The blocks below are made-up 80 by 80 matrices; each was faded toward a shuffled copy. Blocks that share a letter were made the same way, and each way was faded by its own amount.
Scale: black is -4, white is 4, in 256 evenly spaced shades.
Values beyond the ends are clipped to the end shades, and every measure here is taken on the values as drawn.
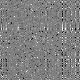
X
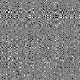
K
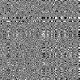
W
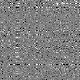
K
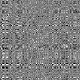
W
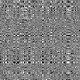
W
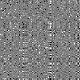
X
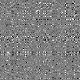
K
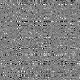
K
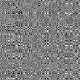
W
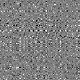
K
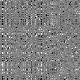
X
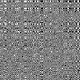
W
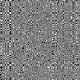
X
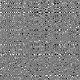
K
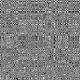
W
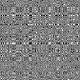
W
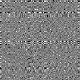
W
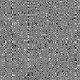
X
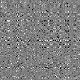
K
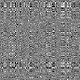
W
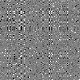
X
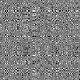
W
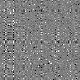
X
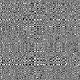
W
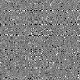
K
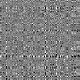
W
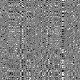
X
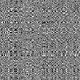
W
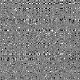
K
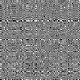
W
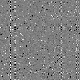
X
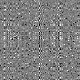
X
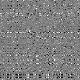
K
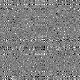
K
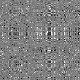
X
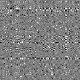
K
